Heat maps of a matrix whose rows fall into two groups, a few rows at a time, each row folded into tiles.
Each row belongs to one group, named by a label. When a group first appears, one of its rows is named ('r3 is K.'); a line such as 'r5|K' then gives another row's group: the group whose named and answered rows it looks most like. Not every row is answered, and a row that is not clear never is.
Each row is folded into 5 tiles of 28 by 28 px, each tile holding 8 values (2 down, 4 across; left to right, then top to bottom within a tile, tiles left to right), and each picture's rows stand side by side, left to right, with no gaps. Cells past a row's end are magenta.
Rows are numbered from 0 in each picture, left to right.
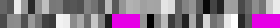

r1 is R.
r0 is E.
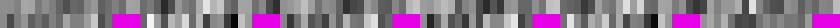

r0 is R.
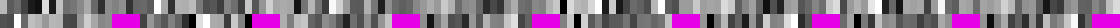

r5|R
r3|R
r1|E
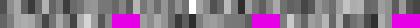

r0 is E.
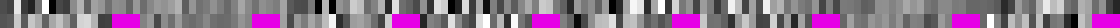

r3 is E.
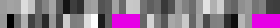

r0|R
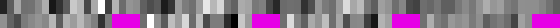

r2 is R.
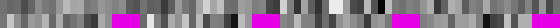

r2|E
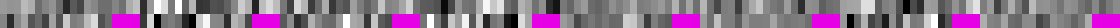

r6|R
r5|E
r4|E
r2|E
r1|E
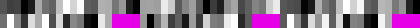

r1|R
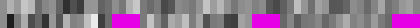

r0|R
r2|E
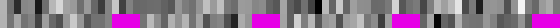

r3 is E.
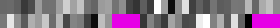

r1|E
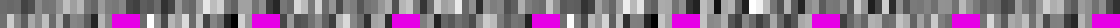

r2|E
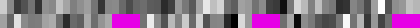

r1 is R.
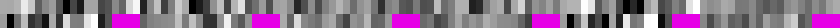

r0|R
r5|R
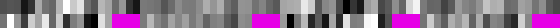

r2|R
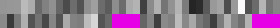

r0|R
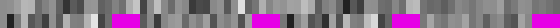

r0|R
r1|E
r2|R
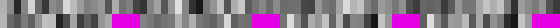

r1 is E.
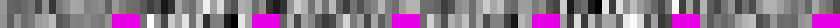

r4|E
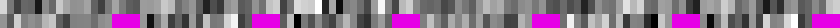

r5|R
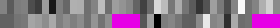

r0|E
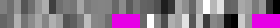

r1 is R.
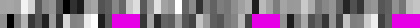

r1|E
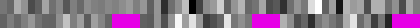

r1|E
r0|E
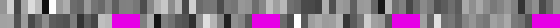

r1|E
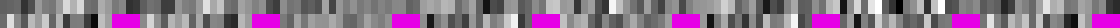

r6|E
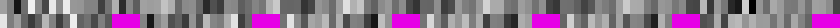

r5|E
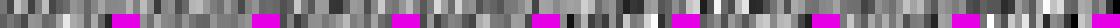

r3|E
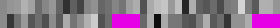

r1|E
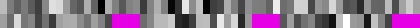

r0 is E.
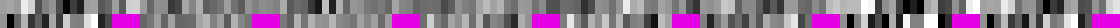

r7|R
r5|R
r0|R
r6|R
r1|E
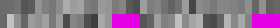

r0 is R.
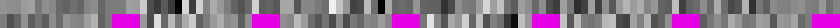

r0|R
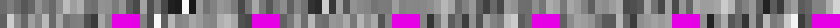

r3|R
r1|E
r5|R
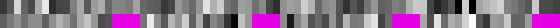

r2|R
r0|E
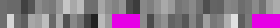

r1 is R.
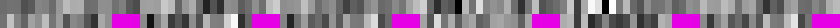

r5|R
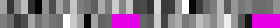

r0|E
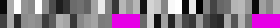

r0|E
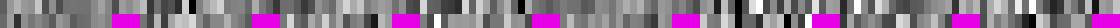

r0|E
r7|E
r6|E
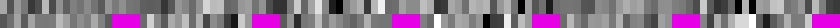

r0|E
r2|E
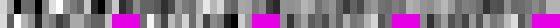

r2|R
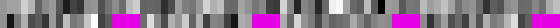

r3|R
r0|R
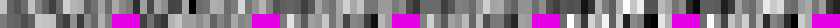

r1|E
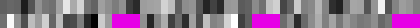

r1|R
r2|E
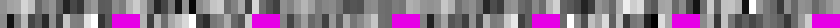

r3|R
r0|R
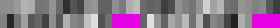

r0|R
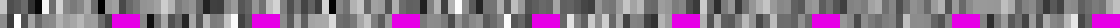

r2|E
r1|R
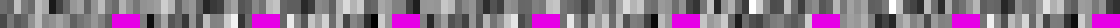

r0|E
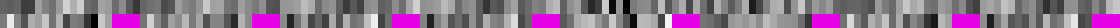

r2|R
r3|R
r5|E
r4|E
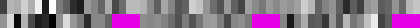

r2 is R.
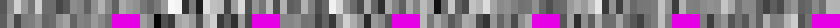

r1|E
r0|E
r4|E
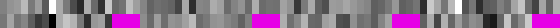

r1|E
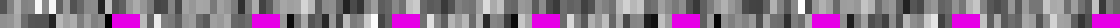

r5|E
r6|R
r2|R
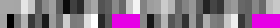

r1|R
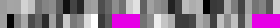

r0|R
